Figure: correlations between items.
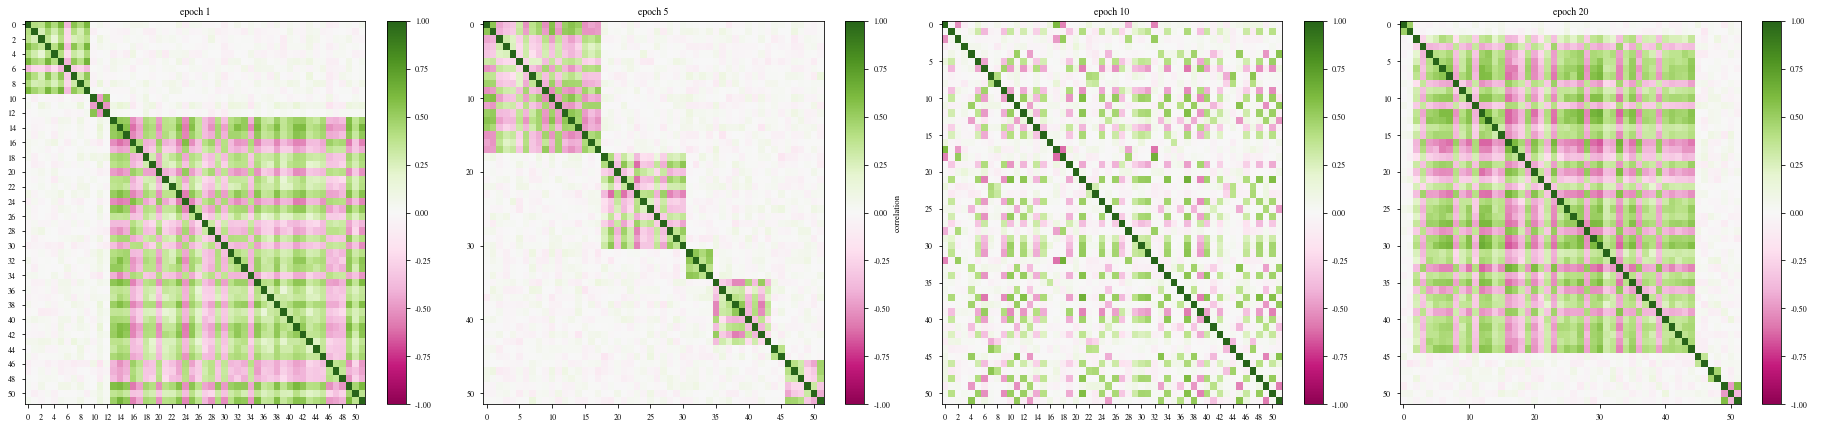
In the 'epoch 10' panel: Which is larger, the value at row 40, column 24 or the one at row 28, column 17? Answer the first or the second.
the first
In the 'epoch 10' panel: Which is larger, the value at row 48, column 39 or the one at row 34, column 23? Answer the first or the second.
the second
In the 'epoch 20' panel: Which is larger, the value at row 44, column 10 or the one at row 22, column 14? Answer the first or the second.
the first
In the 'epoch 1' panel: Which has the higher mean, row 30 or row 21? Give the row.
21
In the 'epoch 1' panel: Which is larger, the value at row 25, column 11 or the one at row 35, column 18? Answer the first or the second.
the second
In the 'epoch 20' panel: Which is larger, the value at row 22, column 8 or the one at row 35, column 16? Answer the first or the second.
the first
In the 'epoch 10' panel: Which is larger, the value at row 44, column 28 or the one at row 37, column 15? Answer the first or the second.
the second
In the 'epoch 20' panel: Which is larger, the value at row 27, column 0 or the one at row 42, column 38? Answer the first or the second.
the second
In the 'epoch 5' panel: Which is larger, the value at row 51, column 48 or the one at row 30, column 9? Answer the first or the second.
the first
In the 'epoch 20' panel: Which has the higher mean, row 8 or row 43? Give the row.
43
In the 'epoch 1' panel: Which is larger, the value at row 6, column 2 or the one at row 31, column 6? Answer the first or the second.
the second
